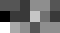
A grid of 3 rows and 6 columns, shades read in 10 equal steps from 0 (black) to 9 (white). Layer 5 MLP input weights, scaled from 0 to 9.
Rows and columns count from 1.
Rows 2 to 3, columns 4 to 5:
7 4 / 3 5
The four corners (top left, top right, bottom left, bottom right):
3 3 9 5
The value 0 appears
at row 2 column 1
